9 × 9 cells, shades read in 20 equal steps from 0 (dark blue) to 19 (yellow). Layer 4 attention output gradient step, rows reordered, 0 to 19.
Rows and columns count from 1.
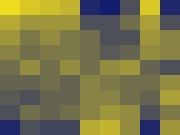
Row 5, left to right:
8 11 8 11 8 11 12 7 5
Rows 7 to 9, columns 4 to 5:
7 10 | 8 10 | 4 14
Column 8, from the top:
17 13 12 11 7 8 7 5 1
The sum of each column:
82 82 82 82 74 73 75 81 76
